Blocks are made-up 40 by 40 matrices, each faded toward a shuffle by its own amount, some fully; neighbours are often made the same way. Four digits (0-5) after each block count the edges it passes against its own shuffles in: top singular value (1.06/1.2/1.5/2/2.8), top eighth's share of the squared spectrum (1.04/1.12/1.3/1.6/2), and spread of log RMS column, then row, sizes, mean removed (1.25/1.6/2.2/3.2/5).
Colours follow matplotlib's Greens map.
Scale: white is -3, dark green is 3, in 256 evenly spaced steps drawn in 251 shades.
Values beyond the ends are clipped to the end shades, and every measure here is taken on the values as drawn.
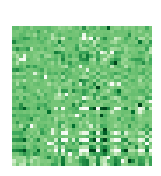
4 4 2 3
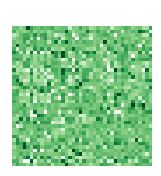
3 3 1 1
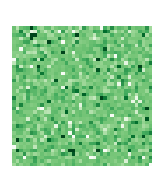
2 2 0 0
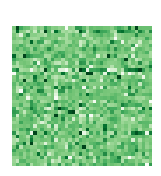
3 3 0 2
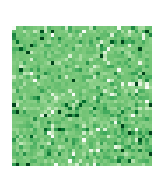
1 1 0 0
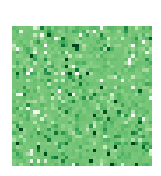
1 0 0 0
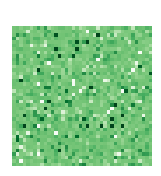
1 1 0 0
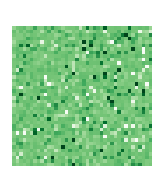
0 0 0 0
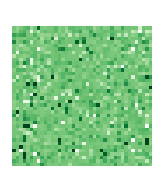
1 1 0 0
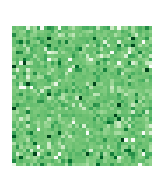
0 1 0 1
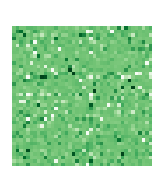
1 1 0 0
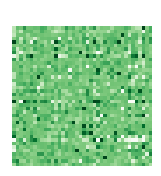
2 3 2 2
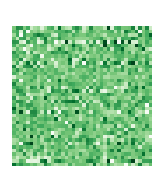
1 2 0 2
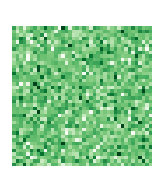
0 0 0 0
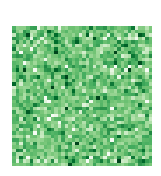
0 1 0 1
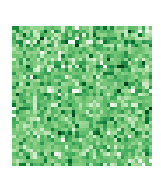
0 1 0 2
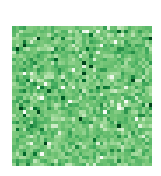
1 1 0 0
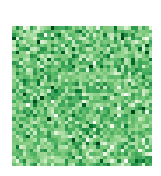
0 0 0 0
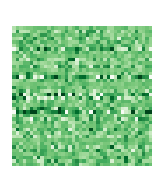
2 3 0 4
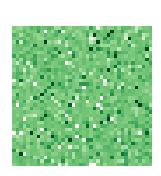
0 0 0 0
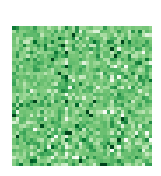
2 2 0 0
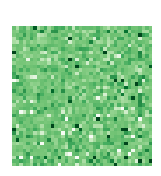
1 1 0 1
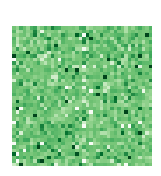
1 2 0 0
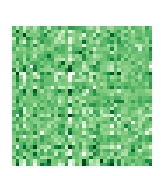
4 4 3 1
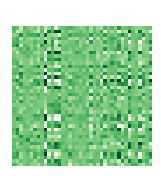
4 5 4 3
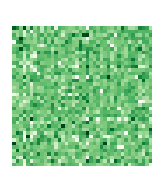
3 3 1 1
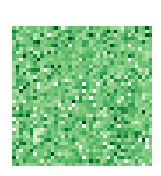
2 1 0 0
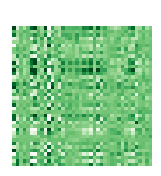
4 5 4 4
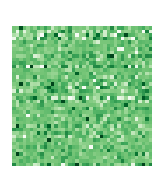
2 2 0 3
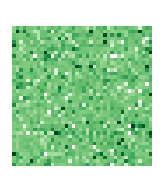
0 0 0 0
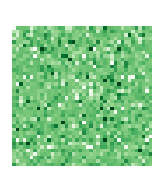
0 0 0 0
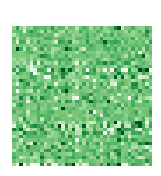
2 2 0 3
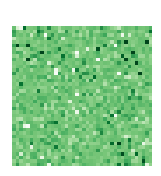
0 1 0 0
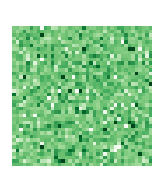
0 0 0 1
